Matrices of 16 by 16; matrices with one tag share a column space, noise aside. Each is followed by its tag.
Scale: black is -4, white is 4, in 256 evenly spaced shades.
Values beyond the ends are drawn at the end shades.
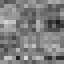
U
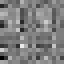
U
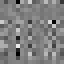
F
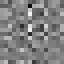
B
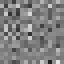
B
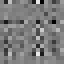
F
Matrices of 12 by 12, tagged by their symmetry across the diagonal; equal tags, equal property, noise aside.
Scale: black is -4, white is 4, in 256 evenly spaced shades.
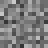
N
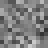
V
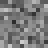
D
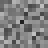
N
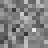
D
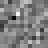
V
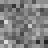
D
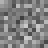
N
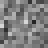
D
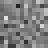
V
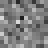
V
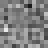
V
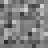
V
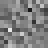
V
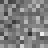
D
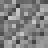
N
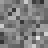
N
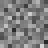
V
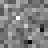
N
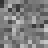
D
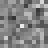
D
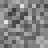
N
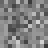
D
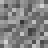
N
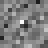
N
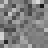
N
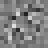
V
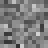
D
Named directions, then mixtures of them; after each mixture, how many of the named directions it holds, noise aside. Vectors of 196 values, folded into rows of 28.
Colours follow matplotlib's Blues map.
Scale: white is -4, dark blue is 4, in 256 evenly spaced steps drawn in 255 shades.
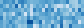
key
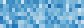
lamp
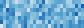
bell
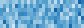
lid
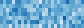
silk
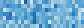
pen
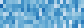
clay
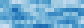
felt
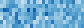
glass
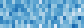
three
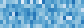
three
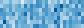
two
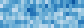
three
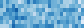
three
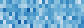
two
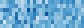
one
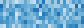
three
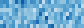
three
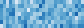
one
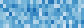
two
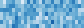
three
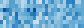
one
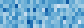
two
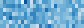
one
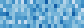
three
